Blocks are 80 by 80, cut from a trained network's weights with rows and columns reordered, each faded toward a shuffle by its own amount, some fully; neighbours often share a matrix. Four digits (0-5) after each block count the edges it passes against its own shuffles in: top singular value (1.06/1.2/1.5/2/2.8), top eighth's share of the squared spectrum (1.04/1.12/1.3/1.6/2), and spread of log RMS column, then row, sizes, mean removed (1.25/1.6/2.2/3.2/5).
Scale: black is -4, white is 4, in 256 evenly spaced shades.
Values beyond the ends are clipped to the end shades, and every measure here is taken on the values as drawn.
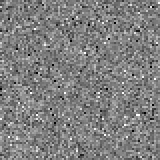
2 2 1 0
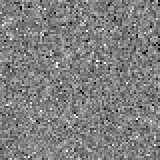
0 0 0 0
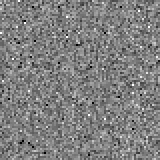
0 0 0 0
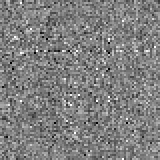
2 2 1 2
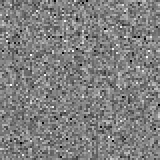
1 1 0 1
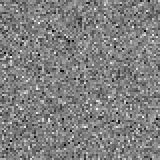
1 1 0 0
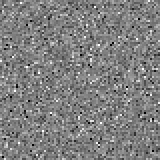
0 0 0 0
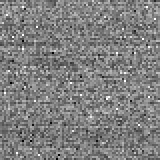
3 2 0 0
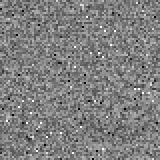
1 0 0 0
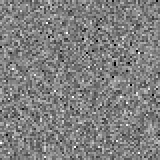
0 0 0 0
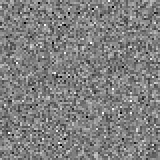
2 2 0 1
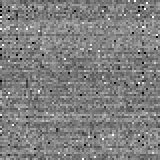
3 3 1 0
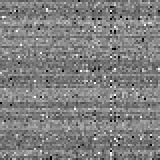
4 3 2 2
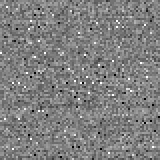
1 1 0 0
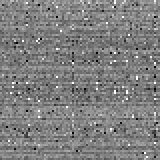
3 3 2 1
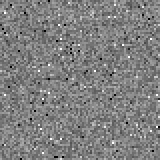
0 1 0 0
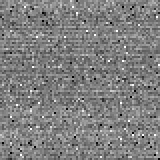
3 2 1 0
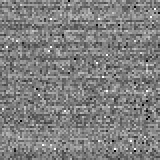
3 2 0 0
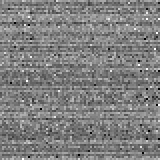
4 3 1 1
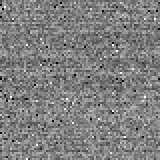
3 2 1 0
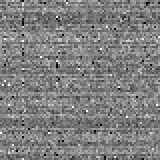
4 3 1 1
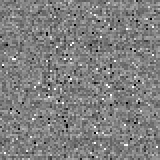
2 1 1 0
